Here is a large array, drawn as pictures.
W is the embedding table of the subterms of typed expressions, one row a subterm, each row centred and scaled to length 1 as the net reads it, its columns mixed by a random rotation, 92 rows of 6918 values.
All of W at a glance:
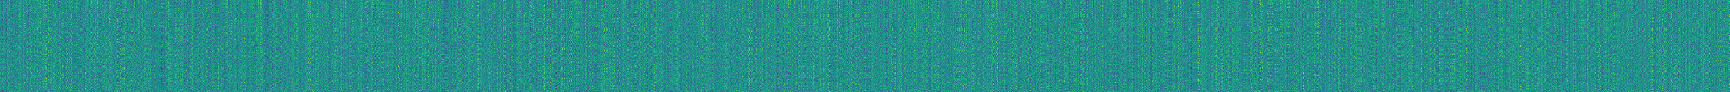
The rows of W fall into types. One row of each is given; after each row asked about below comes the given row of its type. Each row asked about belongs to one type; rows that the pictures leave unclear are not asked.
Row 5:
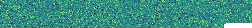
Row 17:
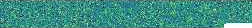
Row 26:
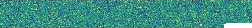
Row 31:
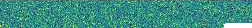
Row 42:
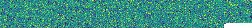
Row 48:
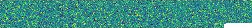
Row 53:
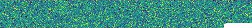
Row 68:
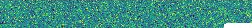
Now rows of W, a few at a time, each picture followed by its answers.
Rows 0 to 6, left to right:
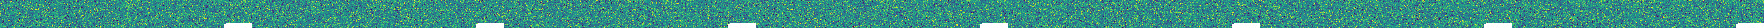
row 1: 53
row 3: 26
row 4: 42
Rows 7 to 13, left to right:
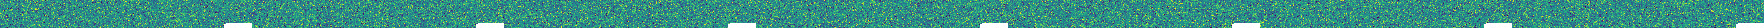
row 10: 68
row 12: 31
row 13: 17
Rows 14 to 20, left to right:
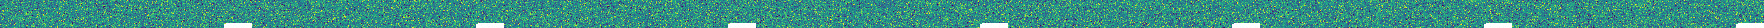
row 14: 26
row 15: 5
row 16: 26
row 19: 26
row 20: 68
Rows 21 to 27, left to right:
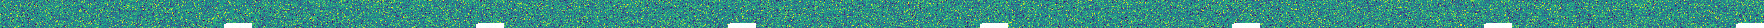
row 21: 53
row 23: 31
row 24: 17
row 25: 31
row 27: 68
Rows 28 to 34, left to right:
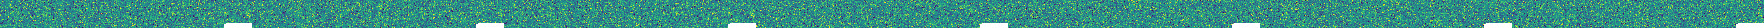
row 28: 68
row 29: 68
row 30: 68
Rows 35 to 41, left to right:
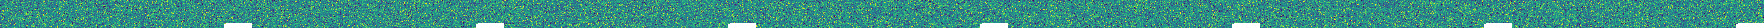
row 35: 26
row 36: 17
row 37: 48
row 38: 31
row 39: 26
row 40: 17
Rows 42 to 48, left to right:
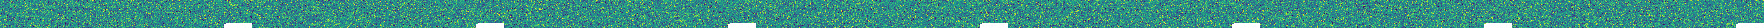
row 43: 53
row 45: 5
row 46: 5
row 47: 26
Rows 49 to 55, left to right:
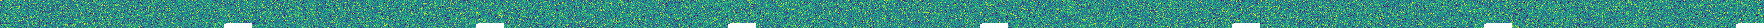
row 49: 48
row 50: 68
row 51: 68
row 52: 42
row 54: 17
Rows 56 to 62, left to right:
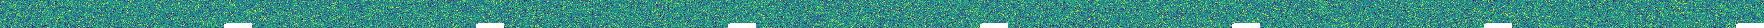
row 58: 17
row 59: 53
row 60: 5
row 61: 53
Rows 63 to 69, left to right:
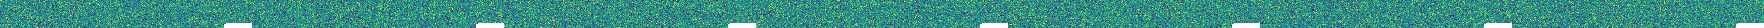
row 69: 48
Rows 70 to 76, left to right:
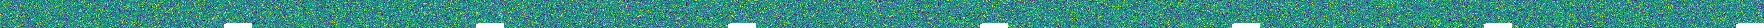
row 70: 53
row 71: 68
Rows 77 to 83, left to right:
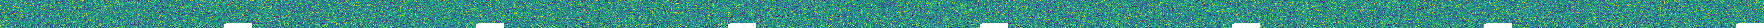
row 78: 48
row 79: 42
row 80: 17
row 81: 17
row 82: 31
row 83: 48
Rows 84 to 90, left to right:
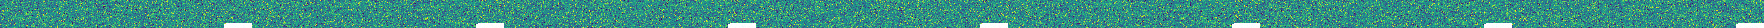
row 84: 26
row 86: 5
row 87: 53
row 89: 17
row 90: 26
